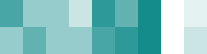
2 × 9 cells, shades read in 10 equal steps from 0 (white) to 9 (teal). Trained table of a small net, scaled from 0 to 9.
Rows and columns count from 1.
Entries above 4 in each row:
4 4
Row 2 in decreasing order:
9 8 7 6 4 4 4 2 0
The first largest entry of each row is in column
7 7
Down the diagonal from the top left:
7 6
